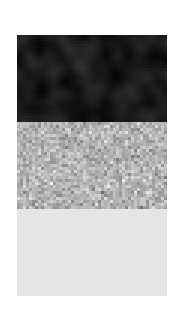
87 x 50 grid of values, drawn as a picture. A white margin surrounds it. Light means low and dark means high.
It is made of 3 by 1 panels. Panel 1,1: very high, blotchy, faint in contrast. Panel 2,1: low, fine-grained. Panel 3,1: very low, flat.
